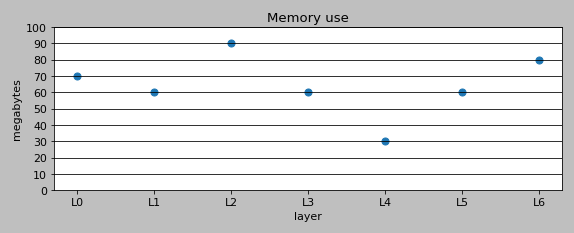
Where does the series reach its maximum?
L2
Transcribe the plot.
Title: Memory use
x-axis: layer, ticks L0 L1 L2 L3 L4 L5 L6
y-axis: megabytes, ticks 0 10 20 30 40 50 60 70 80 90 100
Values:
70 60 90 60 30 60 80
